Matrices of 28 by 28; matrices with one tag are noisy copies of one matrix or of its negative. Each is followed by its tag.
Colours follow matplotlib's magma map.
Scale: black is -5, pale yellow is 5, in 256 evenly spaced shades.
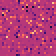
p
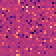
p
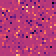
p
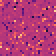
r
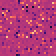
p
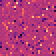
r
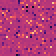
p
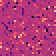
r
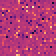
p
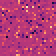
p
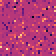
r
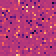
p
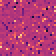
r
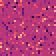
r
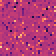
r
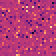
p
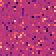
r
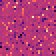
r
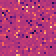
p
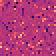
r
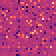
p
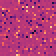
p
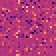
p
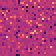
p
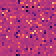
p
